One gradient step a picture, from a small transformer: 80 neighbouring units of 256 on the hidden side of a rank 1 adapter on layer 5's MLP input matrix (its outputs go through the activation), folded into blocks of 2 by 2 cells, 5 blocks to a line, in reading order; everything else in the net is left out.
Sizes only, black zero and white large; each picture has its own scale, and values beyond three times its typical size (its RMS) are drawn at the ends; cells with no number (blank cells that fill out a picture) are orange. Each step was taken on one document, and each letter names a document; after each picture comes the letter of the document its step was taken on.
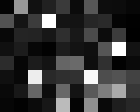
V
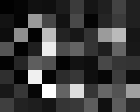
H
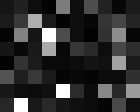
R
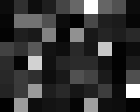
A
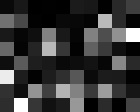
R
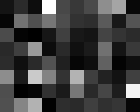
A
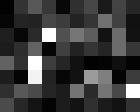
A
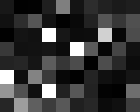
R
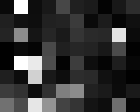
R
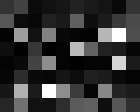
H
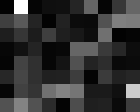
H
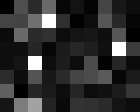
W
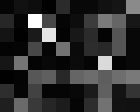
V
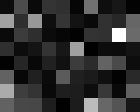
R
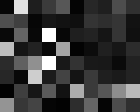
W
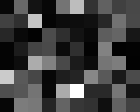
W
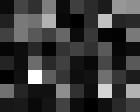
A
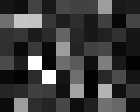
V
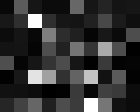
V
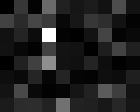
W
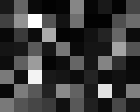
H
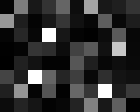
W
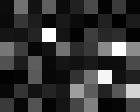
A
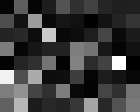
R
